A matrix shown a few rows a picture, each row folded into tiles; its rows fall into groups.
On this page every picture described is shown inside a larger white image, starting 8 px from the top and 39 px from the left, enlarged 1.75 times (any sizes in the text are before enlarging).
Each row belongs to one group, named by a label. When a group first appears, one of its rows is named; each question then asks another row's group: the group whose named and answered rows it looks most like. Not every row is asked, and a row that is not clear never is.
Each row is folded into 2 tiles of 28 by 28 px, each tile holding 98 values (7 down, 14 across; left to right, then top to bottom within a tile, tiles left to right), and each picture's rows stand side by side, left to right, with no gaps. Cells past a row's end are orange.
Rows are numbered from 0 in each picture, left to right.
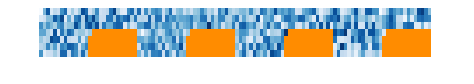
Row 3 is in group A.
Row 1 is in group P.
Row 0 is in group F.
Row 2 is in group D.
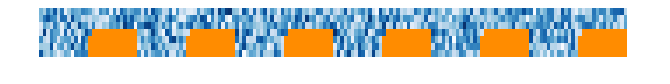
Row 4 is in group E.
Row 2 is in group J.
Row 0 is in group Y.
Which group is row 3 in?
J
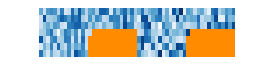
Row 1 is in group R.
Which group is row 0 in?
Y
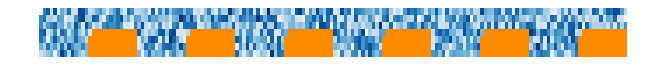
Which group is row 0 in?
F
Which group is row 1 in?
F
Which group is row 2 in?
Y
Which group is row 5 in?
E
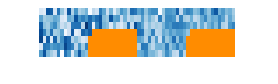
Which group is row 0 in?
J
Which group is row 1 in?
E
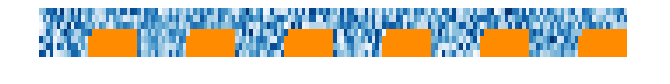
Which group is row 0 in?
Y
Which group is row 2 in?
R
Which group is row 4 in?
R
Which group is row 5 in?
A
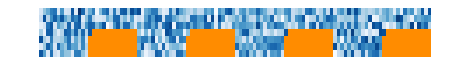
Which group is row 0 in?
Y
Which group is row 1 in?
P
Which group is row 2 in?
D
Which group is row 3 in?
D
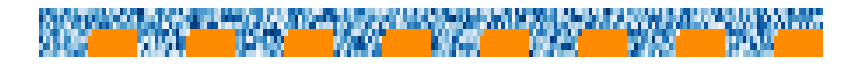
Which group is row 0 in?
J
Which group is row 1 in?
A
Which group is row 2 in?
A
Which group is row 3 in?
J
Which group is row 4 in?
R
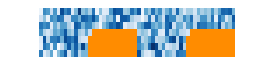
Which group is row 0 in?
F
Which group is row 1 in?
P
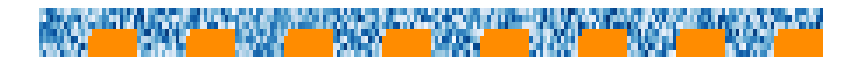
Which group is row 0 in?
P
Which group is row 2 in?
F
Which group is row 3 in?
A
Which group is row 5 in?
Y
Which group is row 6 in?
D
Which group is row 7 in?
D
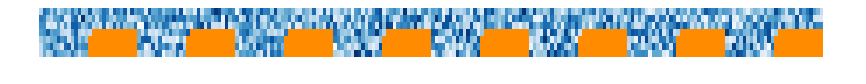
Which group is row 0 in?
E
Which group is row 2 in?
D
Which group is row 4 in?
A
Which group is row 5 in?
F
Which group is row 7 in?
E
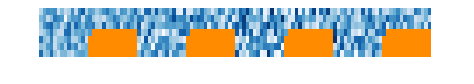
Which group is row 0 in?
Y
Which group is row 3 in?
J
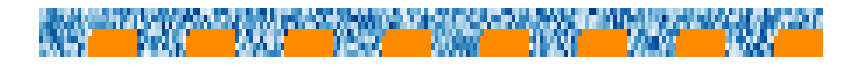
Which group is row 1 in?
R
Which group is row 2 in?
J
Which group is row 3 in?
R
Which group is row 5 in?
Y
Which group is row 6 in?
J
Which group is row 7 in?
F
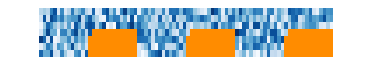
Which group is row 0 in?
Y
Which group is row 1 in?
D
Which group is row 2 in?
A
